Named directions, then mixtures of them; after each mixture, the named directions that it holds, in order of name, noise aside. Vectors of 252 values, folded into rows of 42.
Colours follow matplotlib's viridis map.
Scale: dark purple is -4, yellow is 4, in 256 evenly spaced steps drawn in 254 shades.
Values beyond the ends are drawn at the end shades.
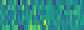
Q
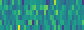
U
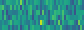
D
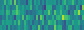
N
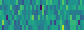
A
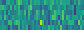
D, Q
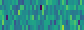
A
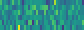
U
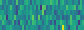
A, N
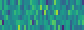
A, U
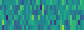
A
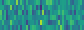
A, D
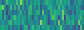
D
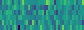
U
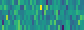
A, U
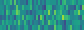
N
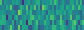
A, U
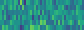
D, Q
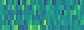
Q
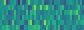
Q, U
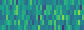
A, N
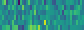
Q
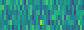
D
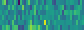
Q
